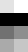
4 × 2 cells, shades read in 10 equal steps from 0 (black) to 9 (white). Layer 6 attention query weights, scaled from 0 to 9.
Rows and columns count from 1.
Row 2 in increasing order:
0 0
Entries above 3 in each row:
2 0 2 2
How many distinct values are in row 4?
2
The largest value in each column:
8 9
